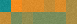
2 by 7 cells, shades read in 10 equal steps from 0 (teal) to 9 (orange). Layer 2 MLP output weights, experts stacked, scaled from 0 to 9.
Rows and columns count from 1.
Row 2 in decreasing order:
7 6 5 4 4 4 4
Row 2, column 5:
4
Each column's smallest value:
0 4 5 4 4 4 6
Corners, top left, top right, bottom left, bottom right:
0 6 7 6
